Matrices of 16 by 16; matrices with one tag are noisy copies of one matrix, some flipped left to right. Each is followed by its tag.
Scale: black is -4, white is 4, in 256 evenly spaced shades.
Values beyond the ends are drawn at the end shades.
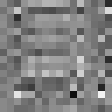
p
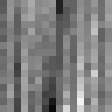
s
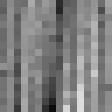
s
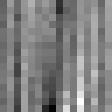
s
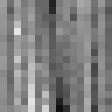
s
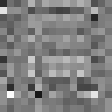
p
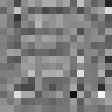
p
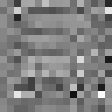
p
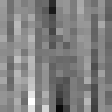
s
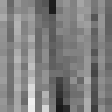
s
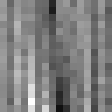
s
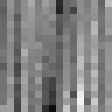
s
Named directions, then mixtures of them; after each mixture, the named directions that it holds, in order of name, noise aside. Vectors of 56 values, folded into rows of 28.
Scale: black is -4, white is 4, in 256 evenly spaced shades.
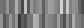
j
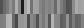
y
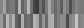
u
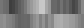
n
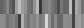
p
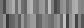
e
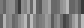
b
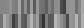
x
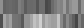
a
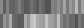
a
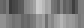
n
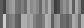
b, e, p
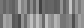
a, p, x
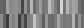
e, j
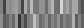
e, j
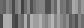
a, y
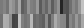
j, x, y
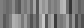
p, x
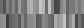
e, n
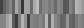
p, y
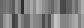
n, x, y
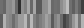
b
